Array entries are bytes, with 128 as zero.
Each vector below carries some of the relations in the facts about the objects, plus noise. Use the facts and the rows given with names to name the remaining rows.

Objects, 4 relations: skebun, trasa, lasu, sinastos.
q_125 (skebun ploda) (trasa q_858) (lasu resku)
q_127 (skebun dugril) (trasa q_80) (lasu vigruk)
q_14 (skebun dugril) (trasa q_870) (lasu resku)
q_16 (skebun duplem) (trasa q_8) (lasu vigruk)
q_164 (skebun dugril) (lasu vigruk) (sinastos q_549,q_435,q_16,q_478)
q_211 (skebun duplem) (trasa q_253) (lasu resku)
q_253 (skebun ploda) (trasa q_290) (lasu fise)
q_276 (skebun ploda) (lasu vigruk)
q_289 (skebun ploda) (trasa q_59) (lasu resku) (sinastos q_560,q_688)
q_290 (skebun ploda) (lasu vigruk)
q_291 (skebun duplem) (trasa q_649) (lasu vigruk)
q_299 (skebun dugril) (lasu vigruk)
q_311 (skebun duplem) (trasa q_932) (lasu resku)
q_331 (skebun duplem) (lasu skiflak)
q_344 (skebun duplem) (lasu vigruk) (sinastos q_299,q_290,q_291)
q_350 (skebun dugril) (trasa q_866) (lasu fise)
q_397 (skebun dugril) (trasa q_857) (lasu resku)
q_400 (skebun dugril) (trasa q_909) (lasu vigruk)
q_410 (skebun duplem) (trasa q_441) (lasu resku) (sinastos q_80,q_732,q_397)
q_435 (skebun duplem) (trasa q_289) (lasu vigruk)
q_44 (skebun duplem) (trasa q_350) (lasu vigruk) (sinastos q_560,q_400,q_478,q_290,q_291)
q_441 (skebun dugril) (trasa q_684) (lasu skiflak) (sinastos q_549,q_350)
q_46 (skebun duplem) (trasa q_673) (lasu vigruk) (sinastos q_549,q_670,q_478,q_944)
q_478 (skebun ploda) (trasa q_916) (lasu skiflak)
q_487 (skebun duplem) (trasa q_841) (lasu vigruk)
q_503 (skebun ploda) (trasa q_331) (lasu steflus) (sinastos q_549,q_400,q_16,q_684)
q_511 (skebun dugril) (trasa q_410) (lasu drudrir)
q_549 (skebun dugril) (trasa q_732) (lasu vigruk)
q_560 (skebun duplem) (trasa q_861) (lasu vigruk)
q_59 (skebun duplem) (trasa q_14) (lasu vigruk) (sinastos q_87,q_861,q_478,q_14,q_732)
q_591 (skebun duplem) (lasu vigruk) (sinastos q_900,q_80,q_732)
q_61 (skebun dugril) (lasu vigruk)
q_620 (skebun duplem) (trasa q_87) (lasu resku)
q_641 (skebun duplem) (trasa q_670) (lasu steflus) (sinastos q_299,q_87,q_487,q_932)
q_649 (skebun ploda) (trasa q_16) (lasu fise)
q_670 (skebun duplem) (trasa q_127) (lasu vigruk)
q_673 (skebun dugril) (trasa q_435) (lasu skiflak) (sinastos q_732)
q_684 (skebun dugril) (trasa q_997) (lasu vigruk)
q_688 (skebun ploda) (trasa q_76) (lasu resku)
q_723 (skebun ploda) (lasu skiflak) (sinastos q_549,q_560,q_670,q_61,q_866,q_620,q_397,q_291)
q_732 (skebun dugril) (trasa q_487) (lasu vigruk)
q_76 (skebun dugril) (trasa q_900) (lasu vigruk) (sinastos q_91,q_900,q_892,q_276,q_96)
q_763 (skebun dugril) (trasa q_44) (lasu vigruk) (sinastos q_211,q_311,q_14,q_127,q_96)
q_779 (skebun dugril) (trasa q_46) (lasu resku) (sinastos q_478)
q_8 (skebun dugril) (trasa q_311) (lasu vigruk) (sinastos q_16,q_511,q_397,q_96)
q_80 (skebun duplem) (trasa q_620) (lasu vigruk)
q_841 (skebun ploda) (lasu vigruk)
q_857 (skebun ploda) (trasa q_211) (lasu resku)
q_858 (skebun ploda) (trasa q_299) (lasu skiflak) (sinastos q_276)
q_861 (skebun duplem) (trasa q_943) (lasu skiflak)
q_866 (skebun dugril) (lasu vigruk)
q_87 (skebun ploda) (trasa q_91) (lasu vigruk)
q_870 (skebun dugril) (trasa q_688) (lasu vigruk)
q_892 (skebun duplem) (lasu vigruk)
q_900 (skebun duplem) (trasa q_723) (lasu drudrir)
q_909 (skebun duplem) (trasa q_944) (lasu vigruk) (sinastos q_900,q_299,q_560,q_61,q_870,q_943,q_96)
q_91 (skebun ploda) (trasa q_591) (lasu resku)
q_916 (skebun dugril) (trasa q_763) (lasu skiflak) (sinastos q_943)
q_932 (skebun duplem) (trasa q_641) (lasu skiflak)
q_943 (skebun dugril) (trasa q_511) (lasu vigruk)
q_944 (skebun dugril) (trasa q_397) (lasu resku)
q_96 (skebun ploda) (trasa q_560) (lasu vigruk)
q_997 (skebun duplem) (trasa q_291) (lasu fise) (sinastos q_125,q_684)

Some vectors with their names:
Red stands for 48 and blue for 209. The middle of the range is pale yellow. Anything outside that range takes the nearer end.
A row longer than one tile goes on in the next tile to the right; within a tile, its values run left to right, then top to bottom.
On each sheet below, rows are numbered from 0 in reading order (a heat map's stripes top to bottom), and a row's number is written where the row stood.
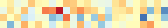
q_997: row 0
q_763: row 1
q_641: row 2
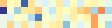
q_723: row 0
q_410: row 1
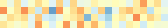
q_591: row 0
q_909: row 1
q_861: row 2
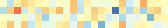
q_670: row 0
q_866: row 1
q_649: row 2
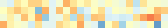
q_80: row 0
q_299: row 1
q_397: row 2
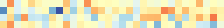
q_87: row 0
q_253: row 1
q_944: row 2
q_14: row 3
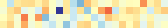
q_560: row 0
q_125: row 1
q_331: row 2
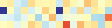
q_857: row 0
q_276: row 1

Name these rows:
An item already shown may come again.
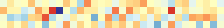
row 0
q_350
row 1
q_858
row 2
q_127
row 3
q_732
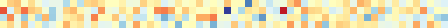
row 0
q_763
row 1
q_900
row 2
q_997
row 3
q_14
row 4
q_723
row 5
q_76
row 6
q_487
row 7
q_46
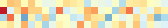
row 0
q_763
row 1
q_164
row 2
q_670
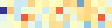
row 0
q_478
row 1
q_673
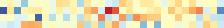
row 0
q_503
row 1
q_441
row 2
q_732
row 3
q_59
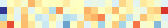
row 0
q_96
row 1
q_779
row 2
q_684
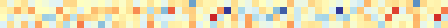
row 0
q_46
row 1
q_400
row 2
q_591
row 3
q_916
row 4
q_290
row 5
q_841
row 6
q_91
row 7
q_916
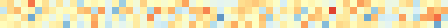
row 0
q_932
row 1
q_410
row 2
q_620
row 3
q_8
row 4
q_892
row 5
q_549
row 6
q_487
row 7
q_511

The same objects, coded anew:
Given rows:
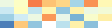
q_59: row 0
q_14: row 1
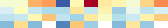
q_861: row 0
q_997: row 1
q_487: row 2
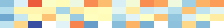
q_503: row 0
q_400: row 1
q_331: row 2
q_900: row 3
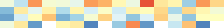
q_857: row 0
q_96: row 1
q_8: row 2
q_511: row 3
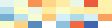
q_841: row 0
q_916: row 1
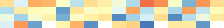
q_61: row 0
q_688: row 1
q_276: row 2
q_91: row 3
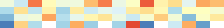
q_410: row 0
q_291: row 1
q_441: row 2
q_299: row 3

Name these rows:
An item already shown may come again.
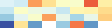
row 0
q_641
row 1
q_164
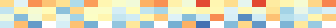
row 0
q_732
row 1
q_397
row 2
q_861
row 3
q_673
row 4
q_763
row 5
q_487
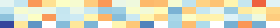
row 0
q_641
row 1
q_932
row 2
q_290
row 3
q_620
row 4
q_779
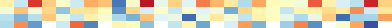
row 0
q_76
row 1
q_350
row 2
q_125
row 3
q_127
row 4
q_944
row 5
q_164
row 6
q_858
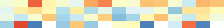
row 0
q_441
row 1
q_80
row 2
q_87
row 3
q_350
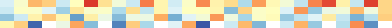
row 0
q_478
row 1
q_684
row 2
q_410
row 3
q_723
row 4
q_397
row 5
q_892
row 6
q_76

